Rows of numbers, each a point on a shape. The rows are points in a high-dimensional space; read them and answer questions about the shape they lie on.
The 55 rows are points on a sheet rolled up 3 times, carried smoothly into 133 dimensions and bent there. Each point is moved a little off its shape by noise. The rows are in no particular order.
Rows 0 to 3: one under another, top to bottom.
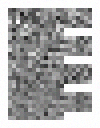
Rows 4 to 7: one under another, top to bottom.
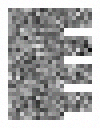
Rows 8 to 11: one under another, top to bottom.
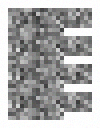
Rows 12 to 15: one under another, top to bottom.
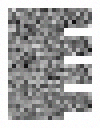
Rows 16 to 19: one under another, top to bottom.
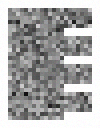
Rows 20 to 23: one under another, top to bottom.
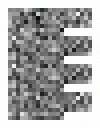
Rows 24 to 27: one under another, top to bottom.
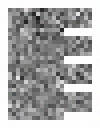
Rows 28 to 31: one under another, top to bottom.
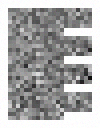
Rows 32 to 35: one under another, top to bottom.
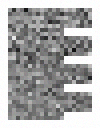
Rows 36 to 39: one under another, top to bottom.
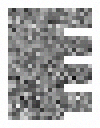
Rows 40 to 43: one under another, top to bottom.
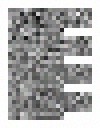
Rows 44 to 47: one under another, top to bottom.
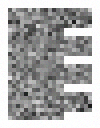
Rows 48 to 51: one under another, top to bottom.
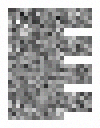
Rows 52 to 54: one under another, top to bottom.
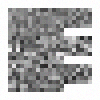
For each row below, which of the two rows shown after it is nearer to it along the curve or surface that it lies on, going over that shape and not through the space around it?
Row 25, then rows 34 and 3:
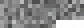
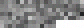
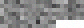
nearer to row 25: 3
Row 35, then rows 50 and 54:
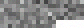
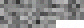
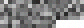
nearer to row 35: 50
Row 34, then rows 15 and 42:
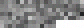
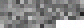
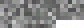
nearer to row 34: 15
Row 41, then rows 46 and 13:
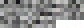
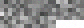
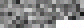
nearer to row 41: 13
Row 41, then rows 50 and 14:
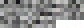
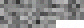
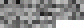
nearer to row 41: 14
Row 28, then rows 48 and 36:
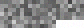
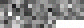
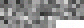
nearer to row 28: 36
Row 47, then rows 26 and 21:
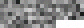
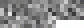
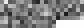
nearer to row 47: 21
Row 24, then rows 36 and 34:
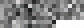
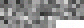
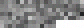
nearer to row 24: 36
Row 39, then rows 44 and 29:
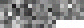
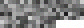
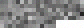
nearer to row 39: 44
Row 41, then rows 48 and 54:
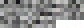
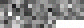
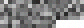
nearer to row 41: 54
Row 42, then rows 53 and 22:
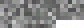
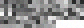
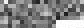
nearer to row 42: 22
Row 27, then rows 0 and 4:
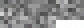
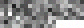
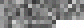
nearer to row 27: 4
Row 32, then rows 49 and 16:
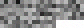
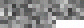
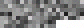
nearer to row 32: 16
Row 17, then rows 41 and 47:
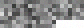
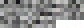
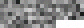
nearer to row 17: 41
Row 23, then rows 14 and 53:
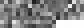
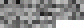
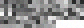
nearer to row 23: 53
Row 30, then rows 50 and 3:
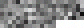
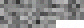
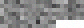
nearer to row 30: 50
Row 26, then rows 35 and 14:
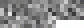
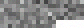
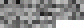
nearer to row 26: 14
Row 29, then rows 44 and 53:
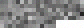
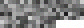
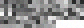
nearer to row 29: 44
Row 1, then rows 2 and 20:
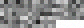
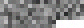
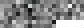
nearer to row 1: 2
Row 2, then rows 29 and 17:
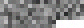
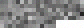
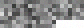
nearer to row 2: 29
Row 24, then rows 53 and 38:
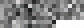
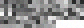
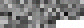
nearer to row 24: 53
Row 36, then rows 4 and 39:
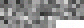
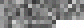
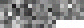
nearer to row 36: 4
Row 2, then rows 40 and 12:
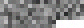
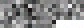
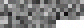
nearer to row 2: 12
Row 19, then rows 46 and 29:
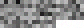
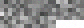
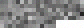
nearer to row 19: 29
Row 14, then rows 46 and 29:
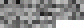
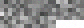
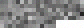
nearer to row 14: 29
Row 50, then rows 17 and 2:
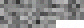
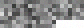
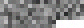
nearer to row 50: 2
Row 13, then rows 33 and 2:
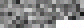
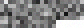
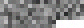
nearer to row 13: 33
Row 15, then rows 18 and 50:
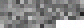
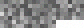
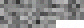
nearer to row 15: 50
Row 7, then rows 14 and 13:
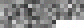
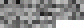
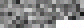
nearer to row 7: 14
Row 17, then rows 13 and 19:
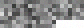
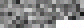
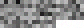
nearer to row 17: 19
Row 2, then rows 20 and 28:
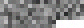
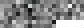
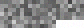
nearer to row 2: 28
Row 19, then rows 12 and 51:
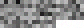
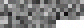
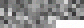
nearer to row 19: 51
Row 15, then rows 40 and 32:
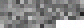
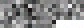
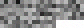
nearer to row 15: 32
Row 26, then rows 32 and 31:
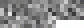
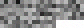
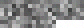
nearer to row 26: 31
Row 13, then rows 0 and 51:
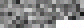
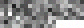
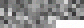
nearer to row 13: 51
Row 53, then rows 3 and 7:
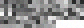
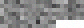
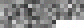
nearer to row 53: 7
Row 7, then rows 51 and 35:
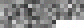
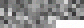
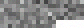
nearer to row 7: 51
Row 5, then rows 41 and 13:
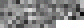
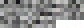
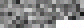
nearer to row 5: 13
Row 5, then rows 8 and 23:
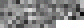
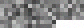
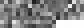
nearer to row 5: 23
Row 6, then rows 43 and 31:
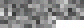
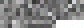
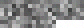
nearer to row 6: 31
